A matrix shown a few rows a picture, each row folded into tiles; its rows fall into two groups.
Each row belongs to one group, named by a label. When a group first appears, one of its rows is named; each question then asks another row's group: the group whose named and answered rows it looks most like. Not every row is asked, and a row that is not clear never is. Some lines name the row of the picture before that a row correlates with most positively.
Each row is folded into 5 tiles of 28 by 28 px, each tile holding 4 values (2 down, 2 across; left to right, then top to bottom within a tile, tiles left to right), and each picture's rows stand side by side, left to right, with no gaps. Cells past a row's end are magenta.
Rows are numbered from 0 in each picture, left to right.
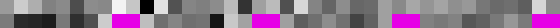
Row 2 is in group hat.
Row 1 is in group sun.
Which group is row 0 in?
hat
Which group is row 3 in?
hat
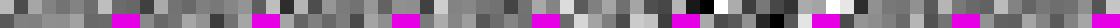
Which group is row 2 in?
sun
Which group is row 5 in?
hat
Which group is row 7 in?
hat
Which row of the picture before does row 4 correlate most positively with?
3
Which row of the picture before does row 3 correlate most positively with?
2
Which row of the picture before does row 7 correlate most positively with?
2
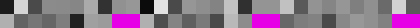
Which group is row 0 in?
sun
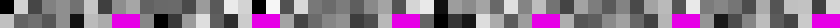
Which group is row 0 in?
sun
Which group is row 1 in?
hat
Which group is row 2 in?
hat
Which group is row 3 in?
hat
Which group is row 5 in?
hat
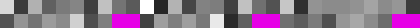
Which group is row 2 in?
hat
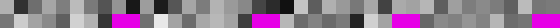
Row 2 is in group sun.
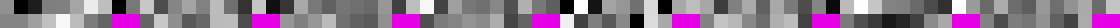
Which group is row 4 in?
sun
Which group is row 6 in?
hat
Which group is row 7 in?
hat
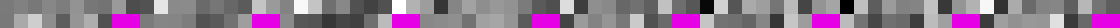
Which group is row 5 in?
sun
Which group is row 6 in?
sun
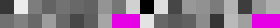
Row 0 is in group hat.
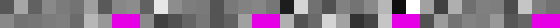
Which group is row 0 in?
sun
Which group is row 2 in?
hat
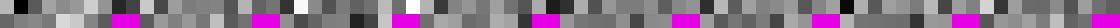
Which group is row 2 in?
hat
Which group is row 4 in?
sun
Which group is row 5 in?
sun
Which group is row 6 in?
sun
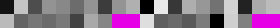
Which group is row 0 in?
sun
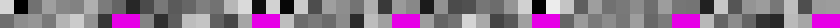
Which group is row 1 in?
hat
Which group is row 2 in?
sun
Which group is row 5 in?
sun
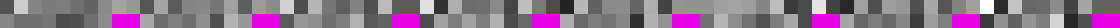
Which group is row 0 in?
hat
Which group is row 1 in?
sun
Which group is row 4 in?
sun
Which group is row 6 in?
sun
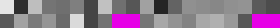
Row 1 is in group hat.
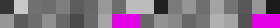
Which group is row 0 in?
hat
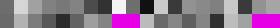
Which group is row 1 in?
sun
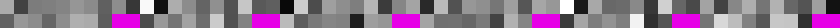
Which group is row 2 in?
sun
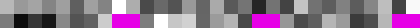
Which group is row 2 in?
hat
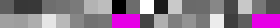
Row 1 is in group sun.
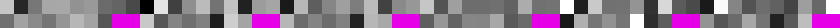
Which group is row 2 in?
sun
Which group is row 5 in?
hat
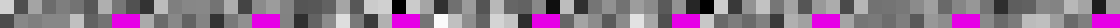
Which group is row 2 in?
hat
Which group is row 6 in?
sun
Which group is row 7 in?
hat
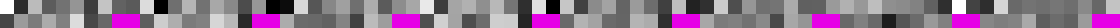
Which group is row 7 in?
hat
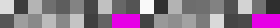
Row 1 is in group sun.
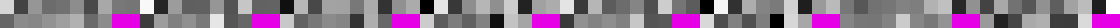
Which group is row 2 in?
sun
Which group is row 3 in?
sun
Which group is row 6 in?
hat
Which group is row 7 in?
hat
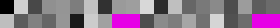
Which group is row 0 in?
sun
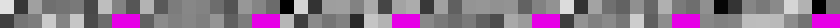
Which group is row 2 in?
sun
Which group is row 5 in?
hat
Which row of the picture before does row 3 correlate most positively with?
0
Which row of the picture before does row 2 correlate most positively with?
0
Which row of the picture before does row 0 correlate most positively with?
1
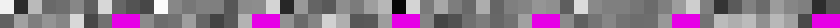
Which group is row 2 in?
hat
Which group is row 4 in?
hat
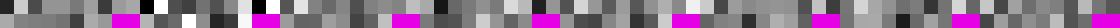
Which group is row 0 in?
sun
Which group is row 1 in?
hat
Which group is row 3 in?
hat
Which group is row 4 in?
hat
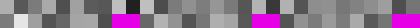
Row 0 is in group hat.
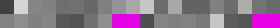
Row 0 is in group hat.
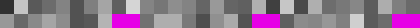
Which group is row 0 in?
hat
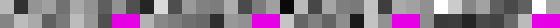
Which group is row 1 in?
sun
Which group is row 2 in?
sun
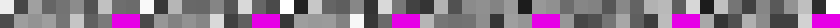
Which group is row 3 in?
sun
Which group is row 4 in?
hat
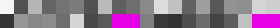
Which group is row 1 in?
hat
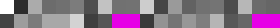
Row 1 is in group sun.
